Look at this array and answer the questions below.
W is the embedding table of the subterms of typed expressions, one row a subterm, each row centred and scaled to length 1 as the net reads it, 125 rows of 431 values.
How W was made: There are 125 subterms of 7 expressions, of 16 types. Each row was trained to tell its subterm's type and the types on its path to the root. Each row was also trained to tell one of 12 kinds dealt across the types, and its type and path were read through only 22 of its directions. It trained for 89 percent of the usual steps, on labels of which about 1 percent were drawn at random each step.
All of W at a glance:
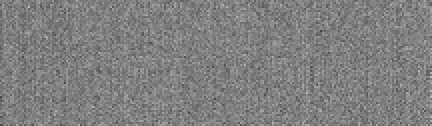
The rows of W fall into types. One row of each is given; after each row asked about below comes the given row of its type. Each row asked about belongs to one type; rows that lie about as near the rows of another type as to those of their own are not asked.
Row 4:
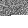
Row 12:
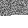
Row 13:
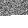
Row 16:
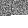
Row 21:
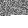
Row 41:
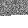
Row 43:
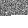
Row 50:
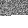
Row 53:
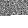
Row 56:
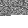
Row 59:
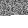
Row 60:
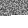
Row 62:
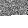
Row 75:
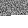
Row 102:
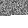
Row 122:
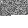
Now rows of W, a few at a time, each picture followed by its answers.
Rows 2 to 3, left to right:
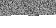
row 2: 102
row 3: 41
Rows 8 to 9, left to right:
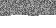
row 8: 41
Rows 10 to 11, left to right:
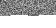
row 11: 56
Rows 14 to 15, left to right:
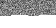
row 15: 12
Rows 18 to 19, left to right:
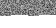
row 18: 59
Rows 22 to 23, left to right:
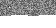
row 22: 102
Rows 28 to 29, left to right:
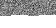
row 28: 56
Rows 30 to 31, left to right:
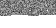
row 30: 75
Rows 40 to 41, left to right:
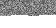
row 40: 59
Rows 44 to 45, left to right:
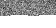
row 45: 60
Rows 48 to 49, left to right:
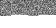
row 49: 62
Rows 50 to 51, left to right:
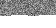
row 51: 16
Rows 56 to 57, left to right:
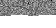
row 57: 12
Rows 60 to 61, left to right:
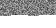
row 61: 59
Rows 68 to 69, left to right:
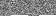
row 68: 75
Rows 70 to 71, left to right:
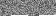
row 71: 56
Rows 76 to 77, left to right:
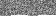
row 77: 62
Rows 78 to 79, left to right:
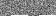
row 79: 60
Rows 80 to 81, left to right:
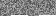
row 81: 41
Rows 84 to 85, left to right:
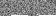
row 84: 75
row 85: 59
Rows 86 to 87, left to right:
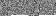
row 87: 75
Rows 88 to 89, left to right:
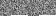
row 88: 60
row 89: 43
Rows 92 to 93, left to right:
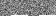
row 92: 59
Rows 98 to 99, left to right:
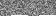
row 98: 41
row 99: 60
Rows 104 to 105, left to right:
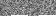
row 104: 122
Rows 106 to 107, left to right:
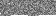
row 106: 12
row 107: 16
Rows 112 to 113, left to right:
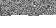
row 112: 122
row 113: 41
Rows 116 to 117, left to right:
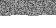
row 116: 50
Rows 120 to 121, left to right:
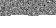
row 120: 12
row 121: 75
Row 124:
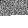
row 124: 50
